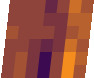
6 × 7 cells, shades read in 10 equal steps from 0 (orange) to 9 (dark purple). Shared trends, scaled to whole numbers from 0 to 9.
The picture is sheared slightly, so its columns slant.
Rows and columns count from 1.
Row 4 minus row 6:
0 1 0 -2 1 2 0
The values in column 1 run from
4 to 5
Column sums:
29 28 33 43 33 11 21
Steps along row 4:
same up up down down up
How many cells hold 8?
0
